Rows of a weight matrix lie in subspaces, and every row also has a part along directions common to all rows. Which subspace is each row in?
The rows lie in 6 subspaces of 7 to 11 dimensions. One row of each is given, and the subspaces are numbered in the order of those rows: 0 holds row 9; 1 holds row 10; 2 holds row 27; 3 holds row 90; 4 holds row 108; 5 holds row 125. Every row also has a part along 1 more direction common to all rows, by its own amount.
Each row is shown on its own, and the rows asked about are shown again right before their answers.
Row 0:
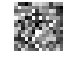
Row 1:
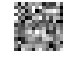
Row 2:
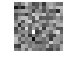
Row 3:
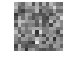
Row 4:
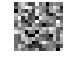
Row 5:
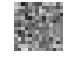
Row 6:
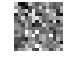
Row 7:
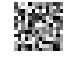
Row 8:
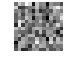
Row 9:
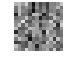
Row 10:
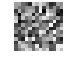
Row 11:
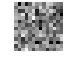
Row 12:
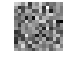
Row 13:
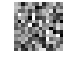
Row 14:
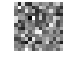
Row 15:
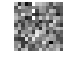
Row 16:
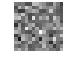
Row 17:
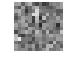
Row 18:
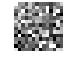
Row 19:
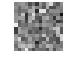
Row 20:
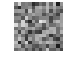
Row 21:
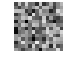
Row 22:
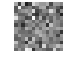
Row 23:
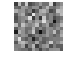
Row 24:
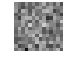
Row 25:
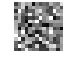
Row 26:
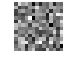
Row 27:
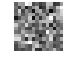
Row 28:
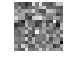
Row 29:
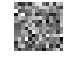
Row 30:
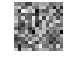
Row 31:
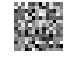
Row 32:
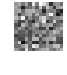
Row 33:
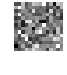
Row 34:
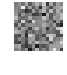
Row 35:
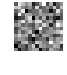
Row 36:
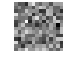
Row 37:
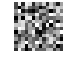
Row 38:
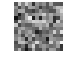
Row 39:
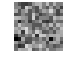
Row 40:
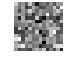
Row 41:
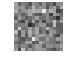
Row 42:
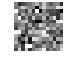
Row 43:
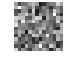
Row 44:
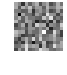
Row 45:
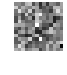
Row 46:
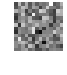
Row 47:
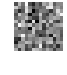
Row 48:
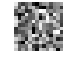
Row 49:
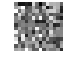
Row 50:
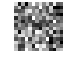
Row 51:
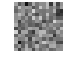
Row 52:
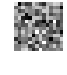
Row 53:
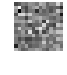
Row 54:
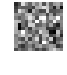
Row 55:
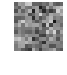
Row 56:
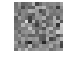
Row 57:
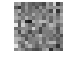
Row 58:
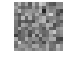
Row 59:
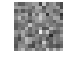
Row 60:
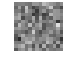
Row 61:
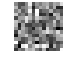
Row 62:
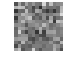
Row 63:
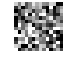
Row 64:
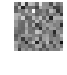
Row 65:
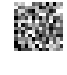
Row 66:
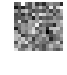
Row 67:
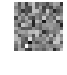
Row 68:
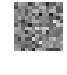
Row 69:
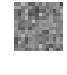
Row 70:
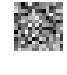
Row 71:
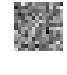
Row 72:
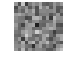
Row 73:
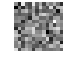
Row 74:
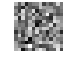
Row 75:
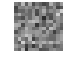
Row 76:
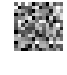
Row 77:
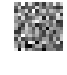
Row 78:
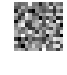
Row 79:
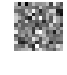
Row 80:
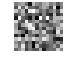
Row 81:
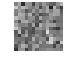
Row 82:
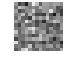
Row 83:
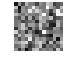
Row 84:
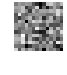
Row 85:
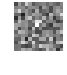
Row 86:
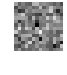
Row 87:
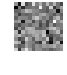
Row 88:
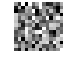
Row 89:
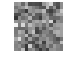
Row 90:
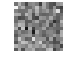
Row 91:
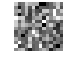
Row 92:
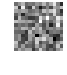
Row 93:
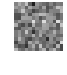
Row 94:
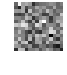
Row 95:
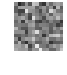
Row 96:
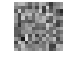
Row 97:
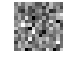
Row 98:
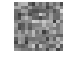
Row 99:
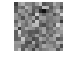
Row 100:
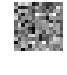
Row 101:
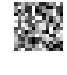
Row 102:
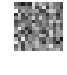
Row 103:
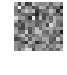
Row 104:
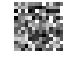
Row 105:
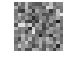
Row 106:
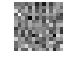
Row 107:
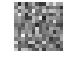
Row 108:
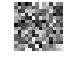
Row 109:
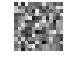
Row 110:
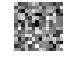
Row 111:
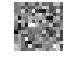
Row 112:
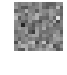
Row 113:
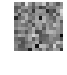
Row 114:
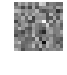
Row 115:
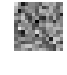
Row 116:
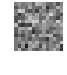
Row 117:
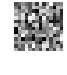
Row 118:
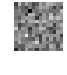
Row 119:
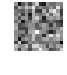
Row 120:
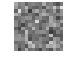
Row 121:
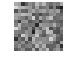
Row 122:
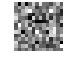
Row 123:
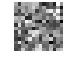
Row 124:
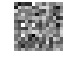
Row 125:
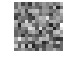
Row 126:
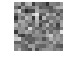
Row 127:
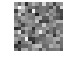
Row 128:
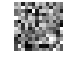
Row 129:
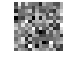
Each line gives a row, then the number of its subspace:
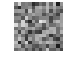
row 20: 4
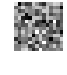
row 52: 1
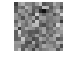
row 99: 2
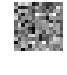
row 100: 5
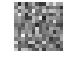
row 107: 1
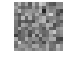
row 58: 1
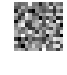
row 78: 5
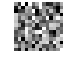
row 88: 1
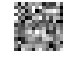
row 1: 4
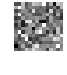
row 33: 4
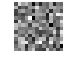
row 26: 3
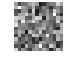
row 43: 4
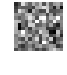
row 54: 2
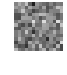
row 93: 0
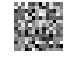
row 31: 2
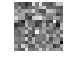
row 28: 5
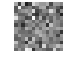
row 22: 0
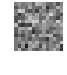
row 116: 0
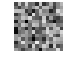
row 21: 5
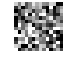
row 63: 3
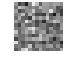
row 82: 5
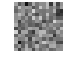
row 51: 4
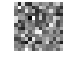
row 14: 0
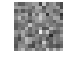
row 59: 2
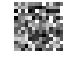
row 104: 4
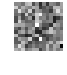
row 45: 2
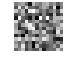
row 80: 5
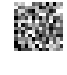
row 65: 4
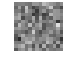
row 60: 0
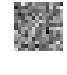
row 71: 3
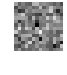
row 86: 2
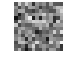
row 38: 0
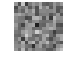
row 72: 1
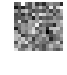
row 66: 3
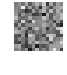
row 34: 3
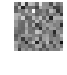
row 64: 1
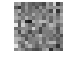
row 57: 4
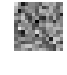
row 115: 2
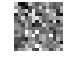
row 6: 2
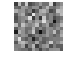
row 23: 5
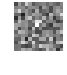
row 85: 2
